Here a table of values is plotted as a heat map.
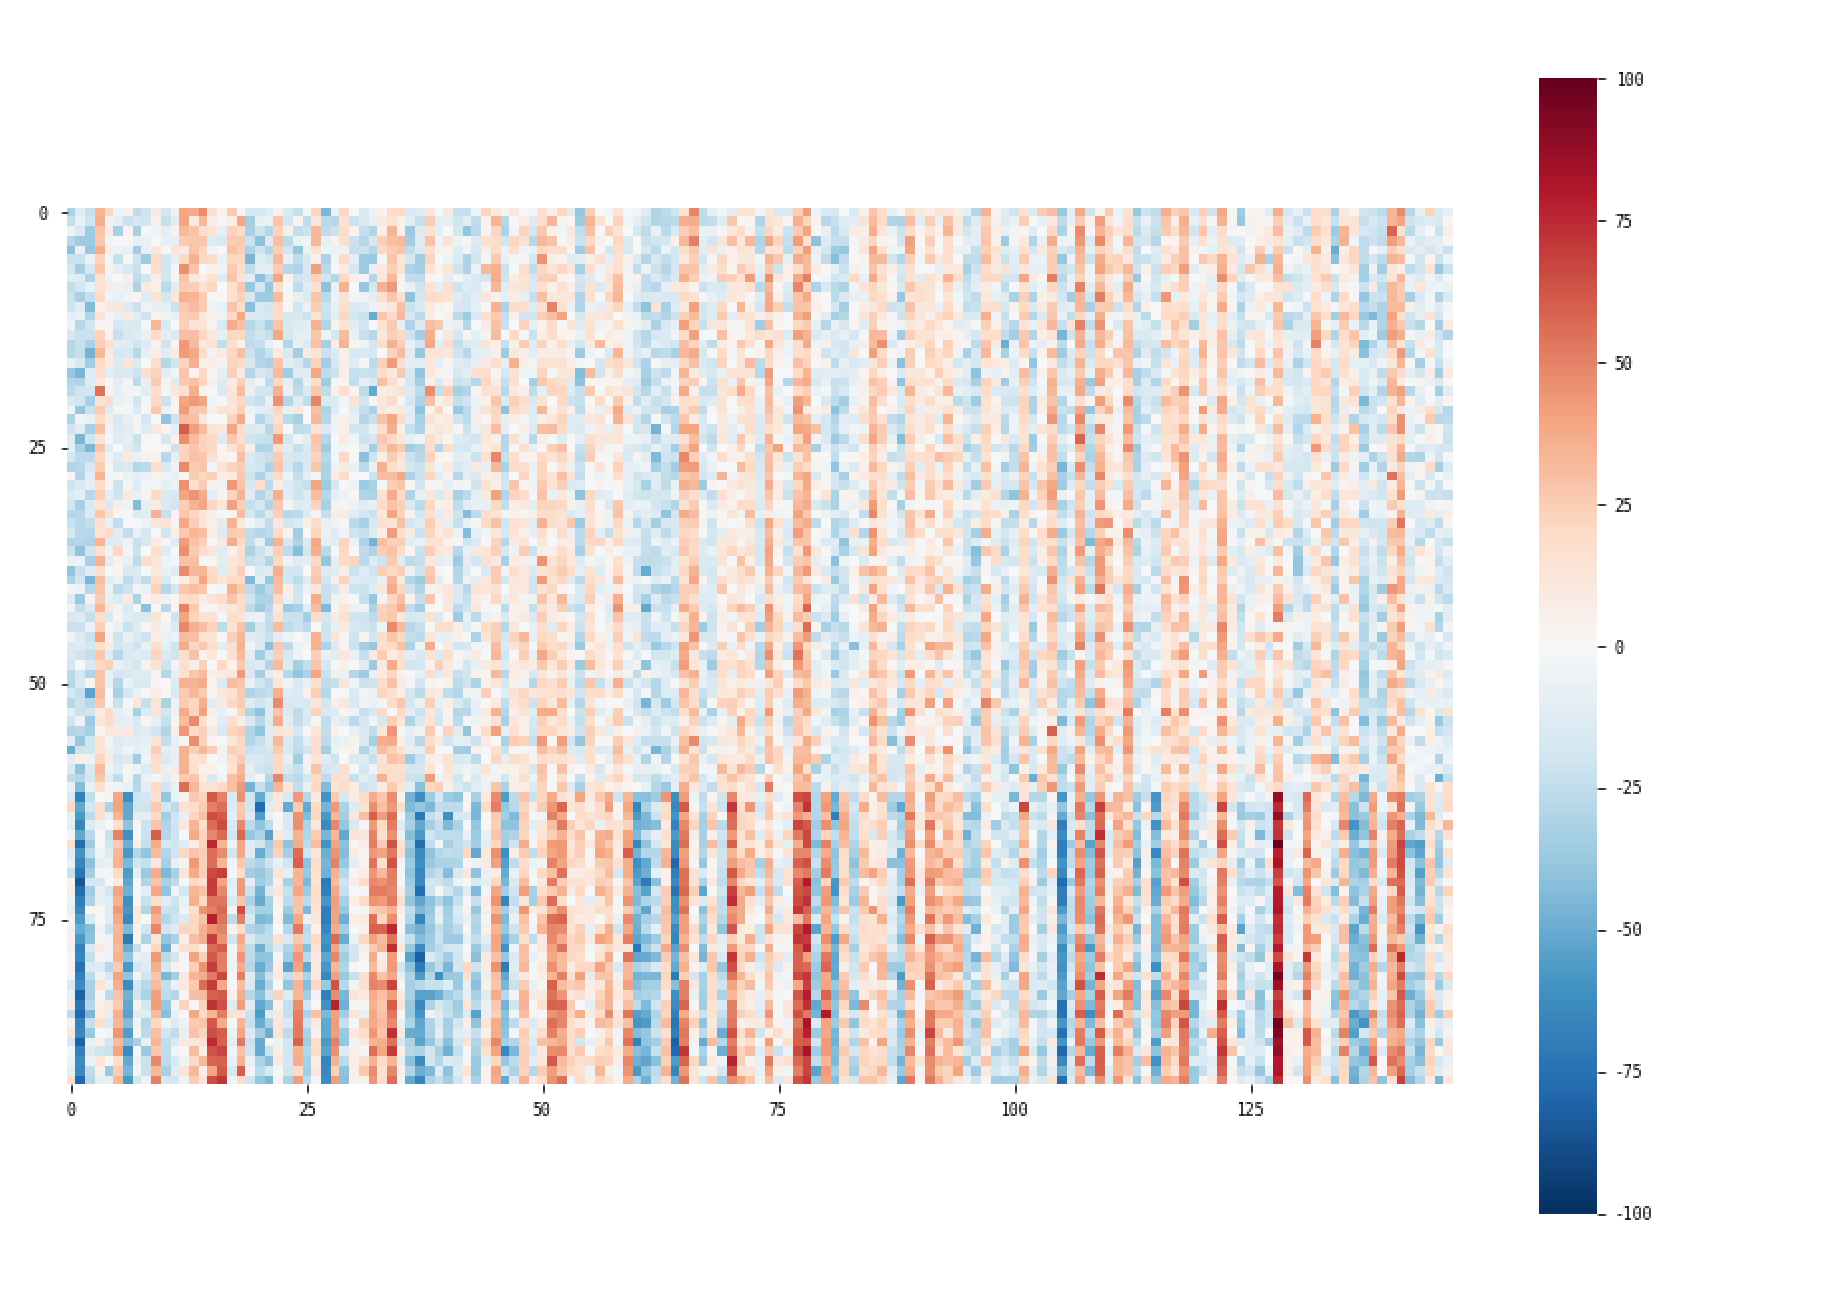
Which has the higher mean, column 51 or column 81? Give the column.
51
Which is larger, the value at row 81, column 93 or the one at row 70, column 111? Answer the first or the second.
the first
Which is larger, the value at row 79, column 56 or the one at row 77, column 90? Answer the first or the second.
the first
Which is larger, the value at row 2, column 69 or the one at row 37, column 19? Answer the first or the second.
the first
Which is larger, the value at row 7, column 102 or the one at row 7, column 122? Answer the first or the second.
the second
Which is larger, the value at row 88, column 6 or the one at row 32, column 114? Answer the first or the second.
the second
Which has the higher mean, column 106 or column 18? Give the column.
18
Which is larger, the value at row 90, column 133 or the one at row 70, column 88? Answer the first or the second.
the first
